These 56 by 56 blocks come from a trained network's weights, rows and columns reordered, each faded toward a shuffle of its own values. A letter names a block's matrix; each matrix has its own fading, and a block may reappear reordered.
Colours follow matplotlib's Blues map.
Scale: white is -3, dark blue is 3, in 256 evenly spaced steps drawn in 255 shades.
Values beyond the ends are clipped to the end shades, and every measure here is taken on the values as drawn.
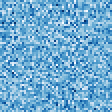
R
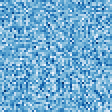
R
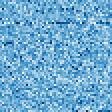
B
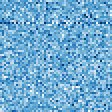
B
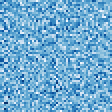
R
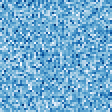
B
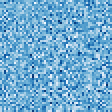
R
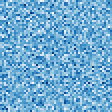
R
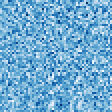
R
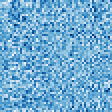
R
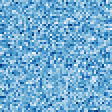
B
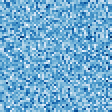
R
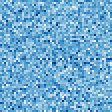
B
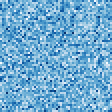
B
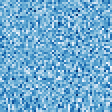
R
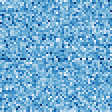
B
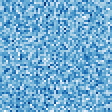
R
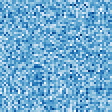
R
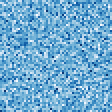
B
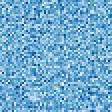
R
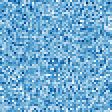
B
